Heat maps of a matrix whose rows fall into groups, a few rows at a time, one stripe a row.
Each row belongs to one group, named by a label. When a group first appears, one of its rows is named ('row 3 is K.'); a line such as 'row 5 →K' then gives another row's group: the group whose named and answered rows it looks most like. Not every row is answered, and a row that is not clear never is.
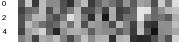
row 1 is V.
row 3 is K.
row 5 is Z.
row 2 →V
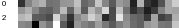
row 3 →Z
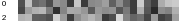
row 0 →K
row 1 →V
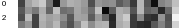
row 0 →V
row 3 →Z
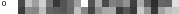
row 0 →V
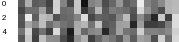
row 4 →K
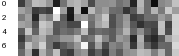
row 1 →K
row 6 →V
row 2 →Z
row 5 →V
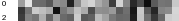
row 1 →V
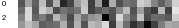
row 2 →K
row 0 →V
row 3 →K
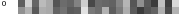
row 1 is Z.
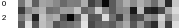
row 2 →Z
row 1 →V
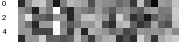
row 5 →V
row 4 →K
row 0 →V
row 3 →Z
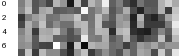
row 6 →K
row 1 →Z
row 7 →Z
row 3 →V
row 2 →V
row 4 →Z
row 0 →K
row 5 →Z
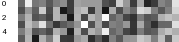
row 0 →K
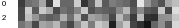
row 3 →Z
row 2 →K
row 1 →Z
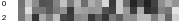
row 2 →Z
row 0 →K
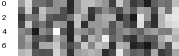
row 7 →K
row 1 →Z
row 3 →K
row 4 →Z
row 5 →K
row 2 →V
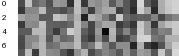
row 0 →K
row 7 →Z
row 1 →V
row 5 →V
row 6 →V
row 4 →V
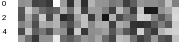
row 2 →V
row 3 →Z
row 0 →K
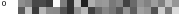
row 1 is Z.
